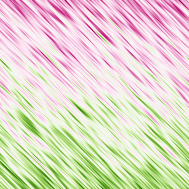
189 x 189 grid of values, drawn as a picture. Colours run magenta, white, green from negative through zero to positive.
No single row or column stands out from its neighbours. Values rise toward the bottom. Streaks slant down to the right.
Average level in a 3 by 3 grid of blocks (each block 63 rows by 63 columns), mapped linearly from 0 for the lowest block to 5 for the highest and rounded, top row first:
000
332
555
